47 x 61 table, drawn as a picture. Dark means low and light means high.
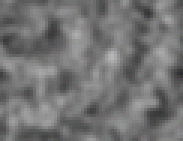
Concentric rings centre on the top left. The field is mottled with small blotches. The values follow a bell shape. The halves do not mirror each other.
